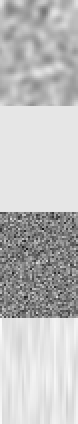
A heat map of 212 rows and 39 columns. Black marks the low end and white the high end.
The table splits into 4 rows of 1 panel. Panel 1,1: high, blotchy. Panel 2,1: very high, flat. Panel 3,1: middling, fine-grained, strong in contrast. Panel 4,1: very high, streaked downward, faint in contrast.
